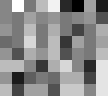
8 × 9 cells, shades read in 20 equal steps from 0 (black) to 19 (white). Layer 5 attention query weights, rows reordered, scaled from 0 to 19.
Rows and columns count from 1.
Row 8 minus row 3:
3 -4 -2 3 -7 6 10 1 4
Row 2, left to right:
10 9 12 10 11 9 10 11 6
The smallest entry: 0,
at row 1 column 7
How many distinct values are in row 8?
7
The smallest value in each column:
8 2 7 4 6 3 0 3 2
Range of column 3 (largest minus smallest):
9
